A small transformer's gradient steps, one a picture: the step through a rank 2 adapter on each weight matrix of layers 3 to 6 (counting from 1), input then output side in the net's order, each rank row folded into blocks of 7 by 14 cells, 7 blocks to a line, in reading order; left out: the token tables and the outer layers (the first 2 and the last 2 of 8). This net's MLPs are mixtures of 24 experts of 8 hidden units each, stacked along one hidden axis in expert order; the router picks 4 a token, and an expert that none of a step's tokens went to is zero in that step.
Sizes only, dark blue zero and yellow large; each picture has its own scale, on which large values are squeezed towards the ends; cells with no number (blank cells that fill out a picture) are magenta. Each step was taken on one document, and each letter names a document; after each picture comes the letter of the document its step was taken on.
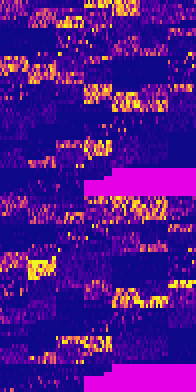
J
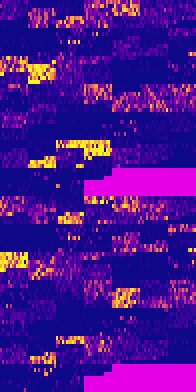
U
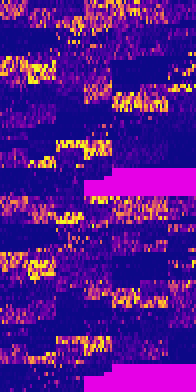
J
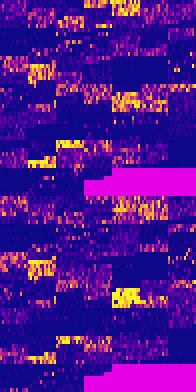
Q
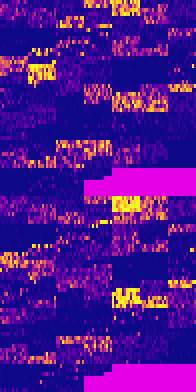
Q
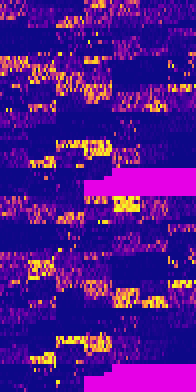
U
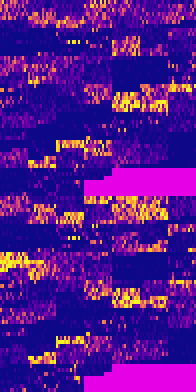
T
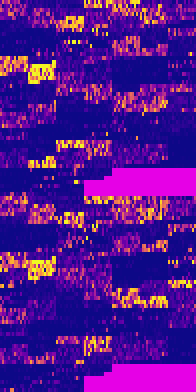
T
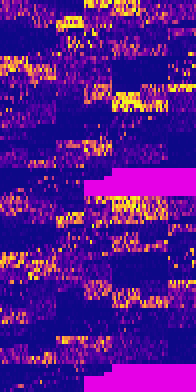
J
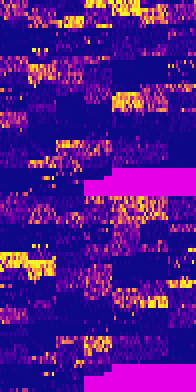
Q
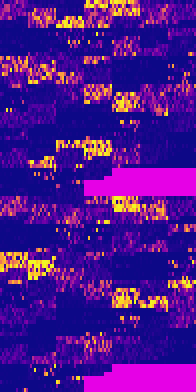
U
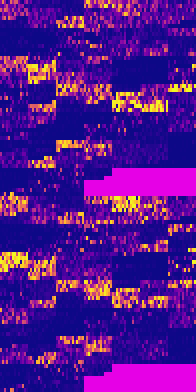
J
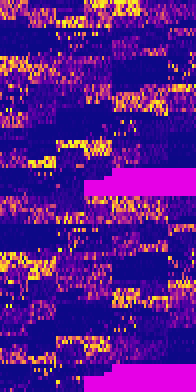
U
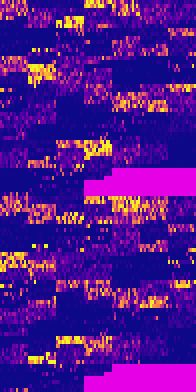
Q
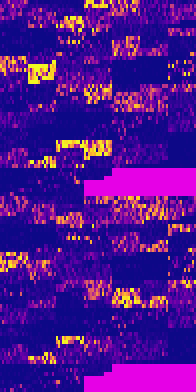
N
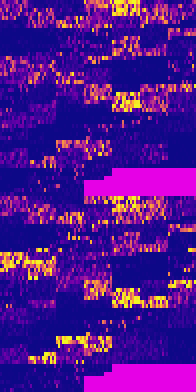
J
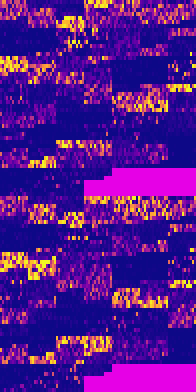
T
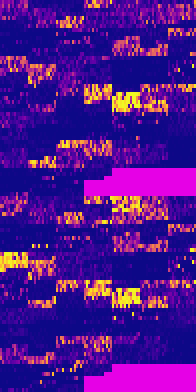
Q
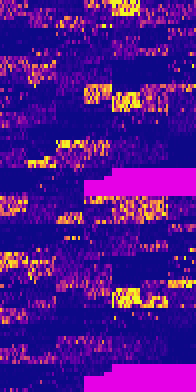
Q
